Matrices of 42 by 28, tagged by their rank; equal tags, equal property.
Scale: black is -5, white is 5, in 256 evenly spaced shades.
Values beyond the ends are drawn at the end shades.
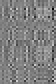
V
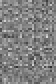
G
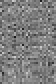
G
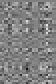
V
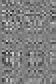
V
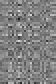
V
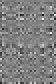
V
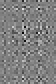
V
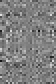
G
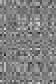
V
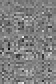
G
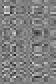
V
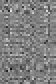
G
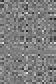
G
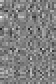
G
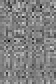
G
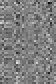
G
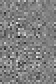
G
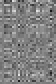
V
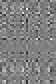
V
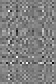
V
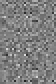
G
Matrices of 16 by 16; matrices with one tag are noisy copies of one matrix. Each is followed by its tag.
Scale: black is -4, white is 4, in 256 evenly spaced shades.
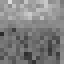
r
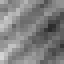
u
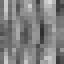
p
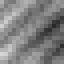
u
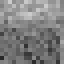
r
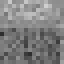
r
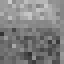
r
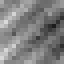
u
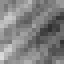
u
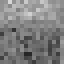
r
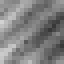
u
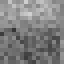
r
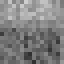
r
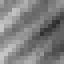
u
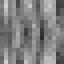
p
